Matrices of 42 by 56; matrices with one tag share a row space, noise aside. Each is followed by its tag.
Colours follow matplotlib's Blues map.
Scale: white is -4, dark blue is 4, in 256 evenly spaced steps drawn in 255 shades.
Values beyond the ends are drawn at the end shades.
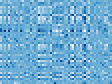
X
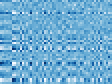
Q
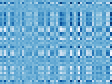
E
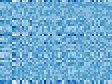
Q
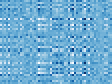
X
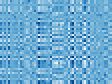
X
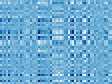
X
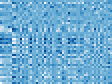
Q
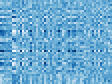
Q
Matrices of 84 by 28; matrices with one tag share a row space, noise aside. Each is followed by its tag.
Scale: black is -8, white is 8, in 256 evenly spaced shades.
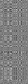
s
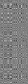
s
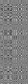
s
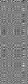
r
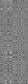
s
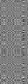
r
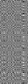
r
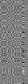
r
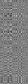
s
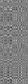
s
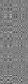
s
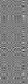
r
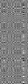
r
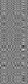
r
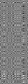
r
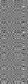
r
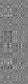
s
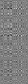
s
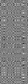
r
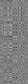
s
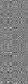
s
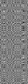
r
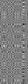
r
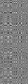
s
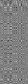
s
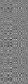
s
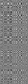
s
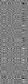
r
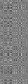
s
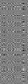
r
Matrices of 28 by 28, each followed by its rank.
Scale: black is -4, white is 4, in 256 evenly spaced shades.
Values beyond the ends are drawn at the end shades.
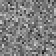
full rank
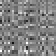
three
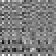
three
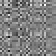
three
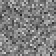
full rank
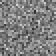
full rank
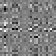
three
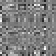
three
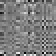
three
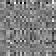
three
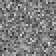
full rank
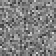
full rank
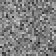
full rank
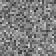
full rank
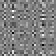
three
